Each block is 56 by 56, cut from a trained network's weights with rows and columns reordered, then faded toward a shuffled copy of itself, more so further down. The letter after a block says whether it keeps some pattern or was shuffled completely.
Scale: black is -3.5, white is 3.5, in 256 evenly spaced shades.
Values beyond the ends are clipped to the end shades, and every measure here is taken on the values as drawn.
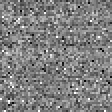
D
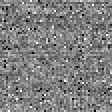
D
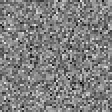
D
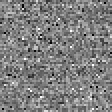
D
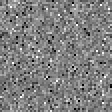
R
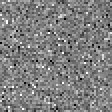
R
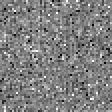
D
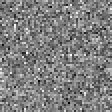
R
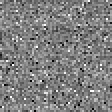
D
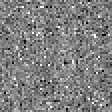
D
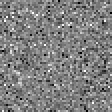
D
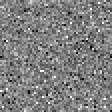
R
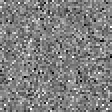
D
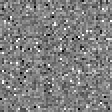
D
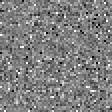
D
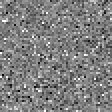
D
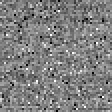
D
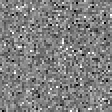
R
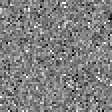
D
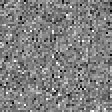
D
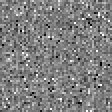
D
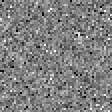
R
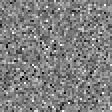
R
